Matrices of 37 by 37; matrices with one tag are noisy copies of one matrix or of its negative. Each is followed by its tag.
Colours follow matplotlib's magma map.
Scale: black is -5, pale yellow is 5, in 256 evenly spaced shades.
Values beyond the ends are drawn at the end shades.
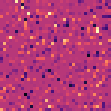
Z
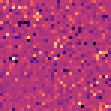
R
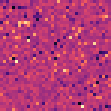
R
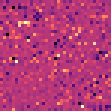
R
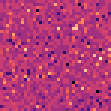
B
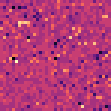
R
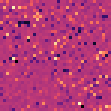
R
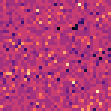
B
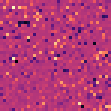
R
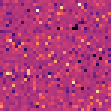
B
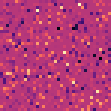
B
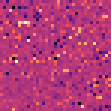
R
